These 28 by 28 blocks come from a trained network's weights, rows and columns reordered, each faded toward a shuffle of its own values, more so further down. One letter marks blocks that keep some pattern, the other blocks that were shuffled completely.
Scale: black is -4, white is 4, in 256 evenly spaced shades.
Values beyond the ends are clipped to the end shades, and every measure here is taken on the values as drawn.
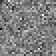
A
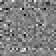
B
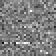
B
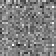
B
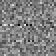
B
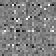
B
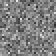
A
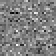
B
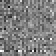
B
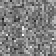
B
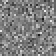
A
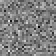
B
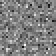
A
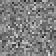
A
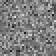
A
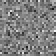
B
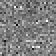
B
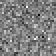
A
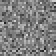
B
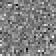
A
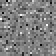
A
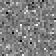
A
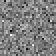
A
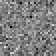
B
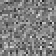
B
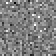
A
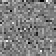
B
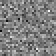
A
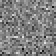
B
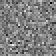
A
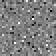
A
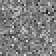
A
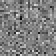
B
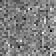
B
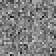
B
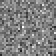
A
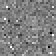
A
